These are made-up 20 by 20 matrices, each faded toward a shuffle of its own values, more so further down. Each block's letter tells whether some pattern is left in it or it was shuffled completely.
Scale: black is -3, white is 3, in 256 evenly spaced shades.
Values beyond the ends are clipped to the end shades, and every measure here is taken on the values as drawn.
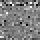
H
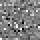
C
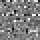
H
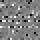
H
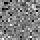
C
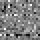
H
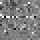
H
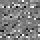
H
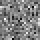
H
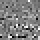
H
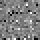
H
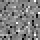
C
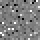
C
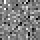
C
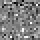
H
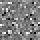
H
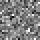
C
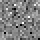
C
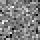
C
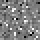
C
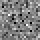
C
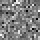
C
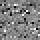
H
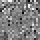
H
